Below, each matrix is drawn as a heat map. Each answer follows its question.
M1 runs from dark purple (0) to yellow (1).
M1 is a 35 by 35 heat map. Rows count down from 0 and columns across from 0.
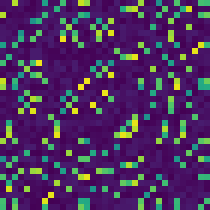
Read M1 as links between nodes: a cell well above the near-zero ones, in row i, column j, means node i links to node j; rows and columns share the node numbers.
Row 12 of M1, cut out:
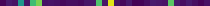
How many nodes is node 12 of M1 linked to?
6
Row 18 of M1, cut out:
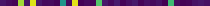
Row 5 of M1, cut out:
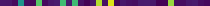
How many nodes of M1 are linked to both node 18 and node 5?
5
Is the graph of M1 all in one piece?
yes
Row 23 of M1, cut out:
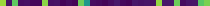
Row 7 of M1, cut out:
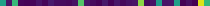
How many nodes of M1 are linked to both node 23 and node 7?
7
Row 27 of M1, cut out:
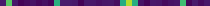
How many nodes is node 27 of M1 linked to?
6
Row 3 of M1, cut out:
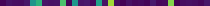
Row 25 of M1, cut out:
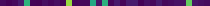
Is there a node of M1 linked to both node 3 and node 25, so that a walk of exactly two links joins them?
no
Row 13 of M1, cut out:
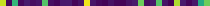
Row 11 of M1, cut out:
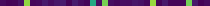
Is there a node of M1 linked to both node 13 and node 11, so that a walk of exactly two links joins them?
no
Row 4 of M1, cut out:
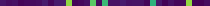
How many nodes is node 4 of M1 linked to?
5
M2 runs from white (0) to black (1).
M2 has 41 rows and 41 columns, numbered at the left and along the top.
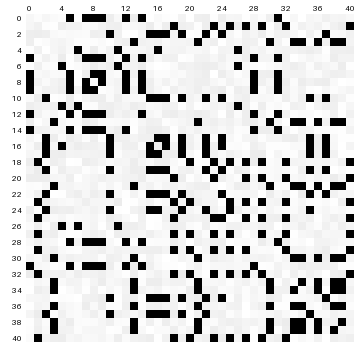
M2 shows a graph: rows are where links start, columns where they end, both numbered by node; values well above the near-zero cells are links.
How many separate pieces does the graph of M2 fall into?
3
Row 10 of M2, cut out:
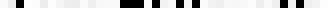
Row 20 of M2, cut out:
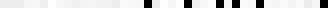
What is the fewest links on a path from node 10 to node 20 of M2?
4
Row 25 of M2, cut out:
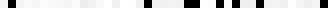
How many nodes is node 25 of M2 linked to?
8
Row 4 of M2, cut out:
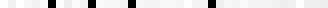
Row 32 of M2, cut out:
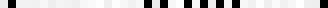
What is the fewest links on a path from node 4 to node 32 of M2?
4
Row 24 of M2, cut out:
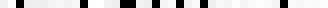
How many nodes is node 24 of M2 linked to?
8
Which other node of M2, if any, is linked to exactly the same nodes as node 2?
node 35
